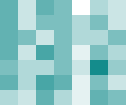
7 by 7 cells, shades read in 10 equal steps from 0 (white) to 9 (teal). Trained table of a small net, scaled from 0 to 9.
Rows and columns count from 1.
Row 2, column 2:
2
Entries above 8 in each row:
0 0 0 0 1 0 0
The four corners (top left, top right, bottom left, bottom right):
6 2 3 5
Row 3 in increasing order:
2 3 3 5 5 5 6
